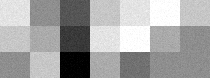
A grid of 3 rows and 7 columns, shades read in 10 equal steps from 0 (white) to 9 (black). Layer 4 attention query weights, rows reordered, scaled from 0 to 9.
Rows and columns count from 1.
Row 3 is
4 2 9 3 5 4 4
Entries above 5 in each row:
1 1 1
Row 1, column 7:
2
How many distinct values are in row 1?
5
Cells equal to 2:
4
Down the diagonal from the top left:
1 3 9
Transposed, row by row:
1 2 4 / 4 3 2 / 6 7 9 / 2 1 3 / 1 0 5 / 0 3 4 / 2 4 4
